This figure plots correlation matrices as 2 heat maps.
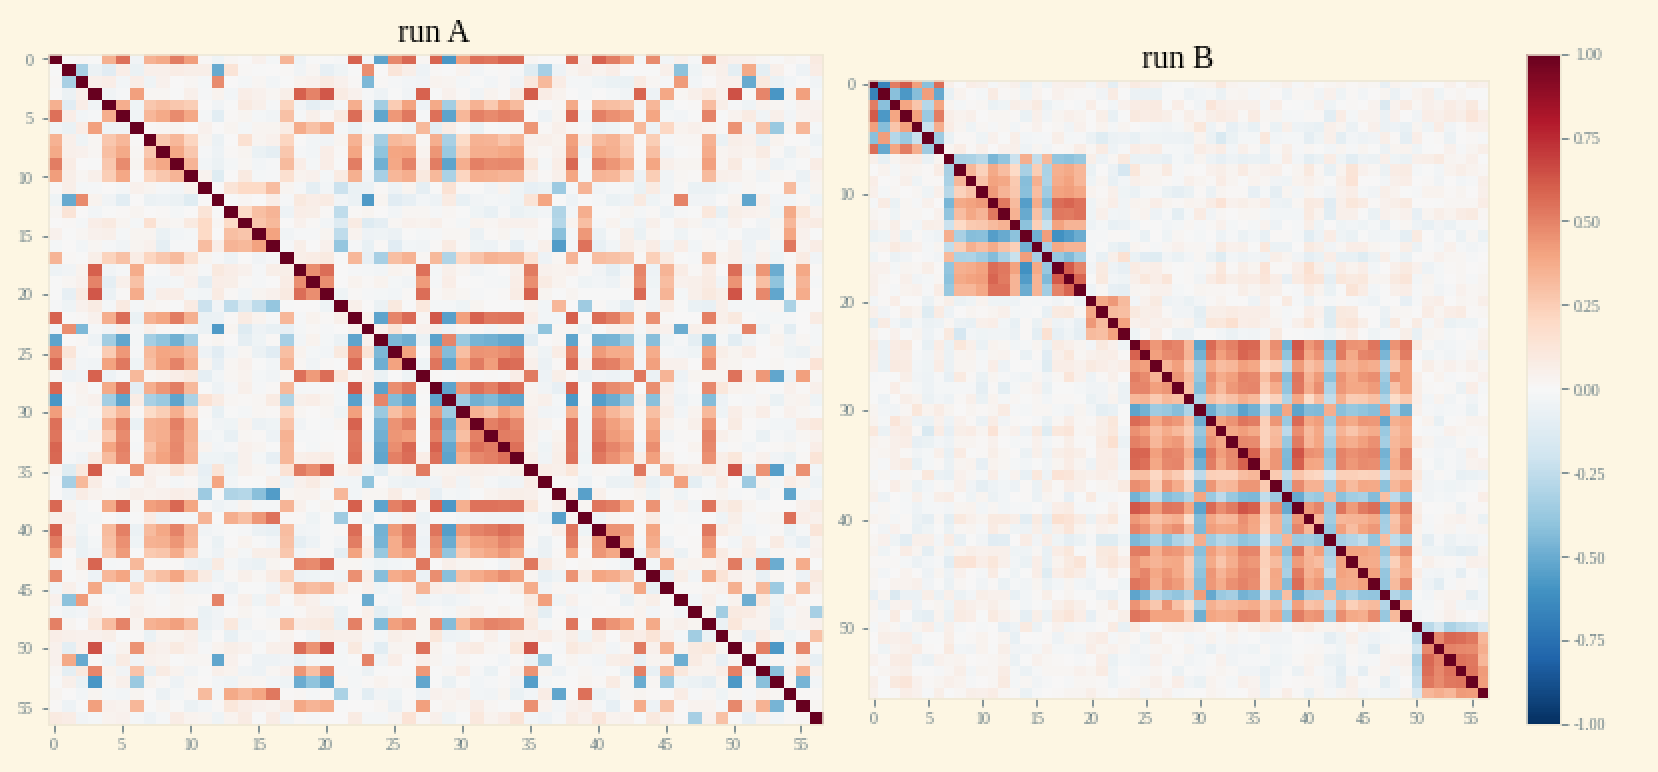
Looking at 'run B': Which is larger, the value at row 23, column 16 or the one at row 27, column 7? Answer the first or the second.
the first
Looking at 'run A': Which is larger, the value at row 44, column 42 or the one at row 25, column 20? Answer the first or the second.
the first
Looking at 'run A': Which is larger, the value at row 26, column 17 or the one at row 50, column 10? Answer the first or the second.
the first
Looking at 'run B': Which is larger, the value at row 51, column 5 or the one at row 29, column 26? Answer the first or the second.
the second
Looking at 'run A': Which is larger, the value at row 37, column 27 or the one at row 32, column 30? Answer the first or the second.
the second
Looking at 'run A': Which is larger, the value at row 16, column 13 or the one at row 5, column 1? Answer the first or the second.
the first
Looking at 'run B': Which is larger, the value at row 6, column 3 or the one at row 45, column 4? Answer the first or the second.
the first
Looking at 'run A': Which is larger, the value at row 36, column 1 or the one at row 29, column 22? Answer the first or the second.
the first
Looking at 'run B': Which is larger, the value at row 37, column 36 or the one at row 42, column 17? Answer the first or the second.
the first
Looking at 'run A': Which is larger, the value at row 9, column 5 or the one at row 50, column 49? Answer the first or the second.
the first
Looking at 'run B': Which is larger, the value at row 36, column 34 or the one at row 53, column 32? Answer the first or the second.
the first
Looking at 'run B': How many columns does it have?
57
